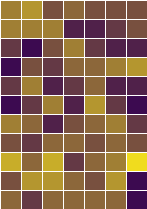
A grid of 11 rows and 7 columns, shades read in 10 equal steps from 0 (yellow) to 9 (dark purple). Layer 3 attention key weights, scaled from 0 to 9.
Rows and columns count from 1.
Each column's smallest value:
2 3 2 4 3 3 0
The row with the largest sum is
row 3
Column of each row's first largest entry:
3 4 2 1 3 1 3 2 4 7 7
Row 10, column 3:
3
